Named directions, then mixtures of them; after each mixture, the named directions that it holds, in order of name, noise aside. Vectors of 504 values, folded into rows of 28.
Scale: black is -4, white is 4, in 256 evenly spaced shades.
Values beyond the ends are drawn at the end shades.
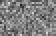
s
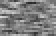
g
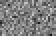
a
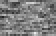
g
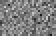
a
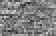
a, g, s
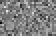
a, s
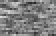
g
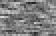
g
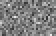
a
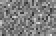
a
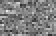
a, g, s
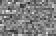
g, s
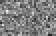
a, g, s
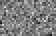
a, s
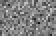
a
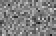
a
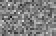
a, g, s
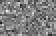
a, g, s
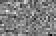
a, g, s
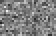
a, g, s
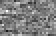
a, g, s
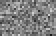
a, g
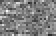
a, g, s
